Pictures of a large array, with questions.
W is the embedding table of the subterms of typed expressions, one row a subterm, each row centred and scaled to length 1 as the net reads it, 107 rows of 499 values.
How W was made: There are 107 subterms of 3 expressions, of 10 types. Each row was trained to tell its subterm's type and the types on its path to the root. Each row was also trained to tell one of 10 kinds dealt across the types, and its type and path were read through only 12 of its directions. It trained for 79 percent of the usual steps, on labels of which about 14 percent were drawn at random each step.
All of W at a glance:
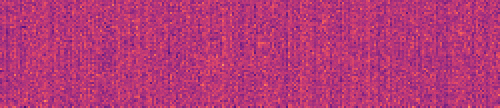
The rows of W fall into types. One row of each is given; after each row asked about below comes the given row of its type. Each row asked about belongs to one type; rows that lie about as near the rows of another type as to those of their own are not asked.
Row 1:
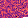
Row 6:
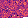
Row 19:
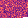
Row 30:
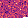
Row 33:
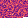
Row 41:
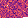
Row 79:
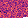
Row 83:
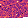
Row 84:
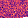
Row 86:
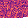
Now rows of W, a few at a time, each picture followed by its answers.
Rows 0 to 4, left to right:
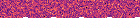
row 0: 33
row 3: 84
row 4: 30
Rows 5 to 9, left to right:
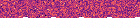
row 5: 79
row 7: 41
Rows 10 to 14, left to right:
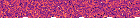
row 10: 1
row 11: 19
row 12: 19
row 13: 83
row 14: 83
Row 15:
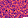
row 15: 41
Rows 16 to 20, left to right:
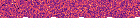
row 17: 41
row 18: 86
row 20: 41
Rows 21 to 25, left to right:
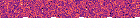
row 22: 19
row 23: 84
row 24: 33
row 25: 83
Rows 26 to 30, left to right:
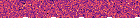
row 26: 86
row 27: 86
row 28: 19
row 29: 6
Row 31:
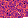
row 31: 41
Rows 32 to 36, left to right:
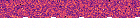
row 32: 6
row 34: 6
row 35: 86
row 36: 84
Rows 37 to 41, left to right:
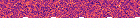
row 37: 19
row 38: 19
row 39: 19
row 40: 30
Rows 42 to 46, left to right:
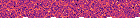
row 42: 84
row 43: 1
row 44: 83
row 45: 19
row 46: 19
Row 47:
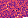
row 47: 84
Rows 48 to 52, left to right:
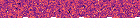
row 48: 30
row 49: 1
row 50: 41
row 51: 86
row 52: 1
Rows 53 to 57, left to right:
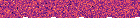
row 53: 41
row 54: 1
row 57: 84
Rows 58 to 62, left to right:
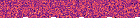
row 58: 86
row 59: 86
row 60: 6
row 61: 33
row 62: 86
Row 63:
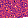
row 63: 1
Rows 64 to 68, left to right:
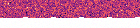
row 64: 41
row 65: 1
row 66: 30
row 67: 1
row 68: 41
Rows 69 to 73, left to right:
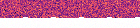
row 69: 33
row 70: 86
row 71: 86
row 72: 19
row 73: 79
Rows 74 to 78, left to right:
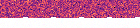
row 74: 1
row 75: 30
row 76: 33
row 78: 6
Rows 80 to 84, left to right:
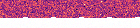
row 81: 6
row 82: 86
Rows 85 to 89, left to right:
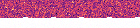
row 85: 19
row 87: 83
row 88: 1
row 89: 79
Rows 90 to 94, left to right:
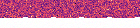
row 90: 30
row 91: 86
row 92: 1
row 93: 30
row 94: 84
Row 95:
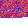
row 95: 1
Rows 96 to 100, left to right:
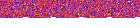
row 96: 84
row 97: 33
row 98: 30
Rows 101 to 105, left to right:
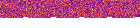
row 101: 30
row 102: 19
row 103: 79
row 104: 41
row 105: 84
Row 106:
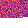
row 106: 84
